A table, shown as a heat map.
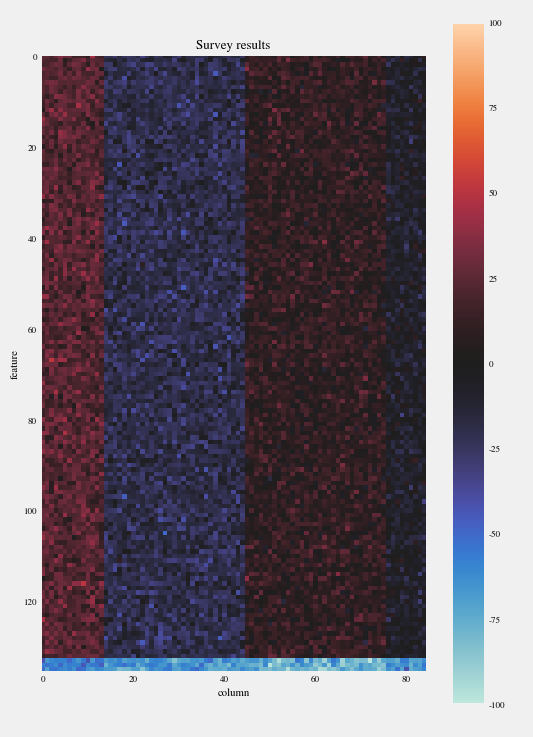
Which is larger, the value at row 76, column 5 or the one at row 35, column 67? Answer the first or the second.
the first
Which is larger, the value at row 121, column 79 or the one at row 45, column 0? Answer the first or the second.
the second
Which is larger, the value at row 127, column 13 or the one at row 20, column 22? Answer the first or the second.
the first
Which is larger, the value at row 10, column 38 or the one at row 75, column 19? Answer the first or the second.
the first
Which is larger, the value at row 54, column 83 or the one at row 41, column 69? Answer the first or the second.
the second
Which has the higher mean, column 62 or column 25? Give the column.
62
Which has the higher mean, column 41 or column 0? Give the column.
0
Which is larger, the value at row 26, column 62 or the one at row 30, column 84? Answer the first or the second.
the first
